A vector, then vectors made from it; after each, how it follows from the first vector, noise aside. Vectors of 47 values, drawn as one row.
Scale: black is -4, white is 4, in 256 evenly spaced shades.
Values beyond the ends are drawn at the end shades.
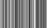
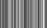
wrapped around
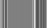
partly zeroed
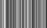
wrapped around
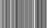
partly zeroed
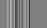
partly zeroed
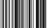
scaled up
